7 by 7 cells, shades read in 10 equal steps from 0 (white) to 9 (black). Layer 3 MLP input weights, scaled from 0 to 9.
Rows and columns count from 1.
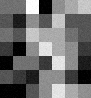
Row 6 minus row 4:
-1 -2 4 3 1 3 2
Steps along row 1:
same down up down down down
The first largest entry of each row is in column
4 2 2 2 1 7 1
